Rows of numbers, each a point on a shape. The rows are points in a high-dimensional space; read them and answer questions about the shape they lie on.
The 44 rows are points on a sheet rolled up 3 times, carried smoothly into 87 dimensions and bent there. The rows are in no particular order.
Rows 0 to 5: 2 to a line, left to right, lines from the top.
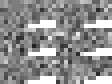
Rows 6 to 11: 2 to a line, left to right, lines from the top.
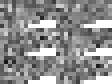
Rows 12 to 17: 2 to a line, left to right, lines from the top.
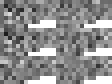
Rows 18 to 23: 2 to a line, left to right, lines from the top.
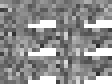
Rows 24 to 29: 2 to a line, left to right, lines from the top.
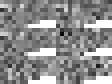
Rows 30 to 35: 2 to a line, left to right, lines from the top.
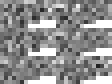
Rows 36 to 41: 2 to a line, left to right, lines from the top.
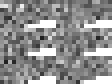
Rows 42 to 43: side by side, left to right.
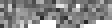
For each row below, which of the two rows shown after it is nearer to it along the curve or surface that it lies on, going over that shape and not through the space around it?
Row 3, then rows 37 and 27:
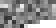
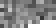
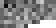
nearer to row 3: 27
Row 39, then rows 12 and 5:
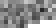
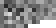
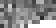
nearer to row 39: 12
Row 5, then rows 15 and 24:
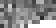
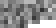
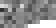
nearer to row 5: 15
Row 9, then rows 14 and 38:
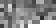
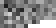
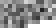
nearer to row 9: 14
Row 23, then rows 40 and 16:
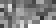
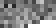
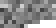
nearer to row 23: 40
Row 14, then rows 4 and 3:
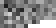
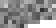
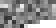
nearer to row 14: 4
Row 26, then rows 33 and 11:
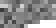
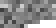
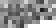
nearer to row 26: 33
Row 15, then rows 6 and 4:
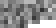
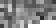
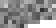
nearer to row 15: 4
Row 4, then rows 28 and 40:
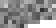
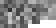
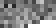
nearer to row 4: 28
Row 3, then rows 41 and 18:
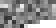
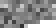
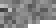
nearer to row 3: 41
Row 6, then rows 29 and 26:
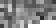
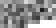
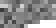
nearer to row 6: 29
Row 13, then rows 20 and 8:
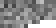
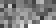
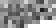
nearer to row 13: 20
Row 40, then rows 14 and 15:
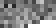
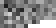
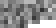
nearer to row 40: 14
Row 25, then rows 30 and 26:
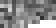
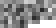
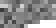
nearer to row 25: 30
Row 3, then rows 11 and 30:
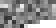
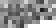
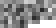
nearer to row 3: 11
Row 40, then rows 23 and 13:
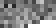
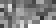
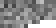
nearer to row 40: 23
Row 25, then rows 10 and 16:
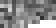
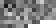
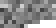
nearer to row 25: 10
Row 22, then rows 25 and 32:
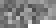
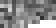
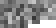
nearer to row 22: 32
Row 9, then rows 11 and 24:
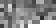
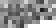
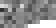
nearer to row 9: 11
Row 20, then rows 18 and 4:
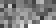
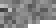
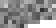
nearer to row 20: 4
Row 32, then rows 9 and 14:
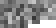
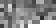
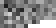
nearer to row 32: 14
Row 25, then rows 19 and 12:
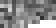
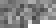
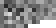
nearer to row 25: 12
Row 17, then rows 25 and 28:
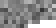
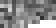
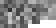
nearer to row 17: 28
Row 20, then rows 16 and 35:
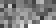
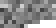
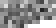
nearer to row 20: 35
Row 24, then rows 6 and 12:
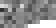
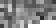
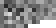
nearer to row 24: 12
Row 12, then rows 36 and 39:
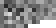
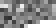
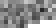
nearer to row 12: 39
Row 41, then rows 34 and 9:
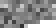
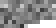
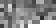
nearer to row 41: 34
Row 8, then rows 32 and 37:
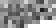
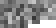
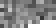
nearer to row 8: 32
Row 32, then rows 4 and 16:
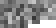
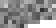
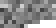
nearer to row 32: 4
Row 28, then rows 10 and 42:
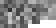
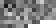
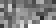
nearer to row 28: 10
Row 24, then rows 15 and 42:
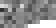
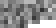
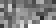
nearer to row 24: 15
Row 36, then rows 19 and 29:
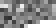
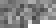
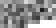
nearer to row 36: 29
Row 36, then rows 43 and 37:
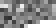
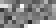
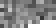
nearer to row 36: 43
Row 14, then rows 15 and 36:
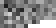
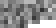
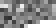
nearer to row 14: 15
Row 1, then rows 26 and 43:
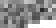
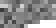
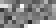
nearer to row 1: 26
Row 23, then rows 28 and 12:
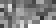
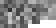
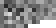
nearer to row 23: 12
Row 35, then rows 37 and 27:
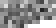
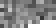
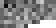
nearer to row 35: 27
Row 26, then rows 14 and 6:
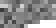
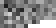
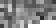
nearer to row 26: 14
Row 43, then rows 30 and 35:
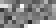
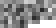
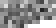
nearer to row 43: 35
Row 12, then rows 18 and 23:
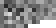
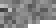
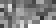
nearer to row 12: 23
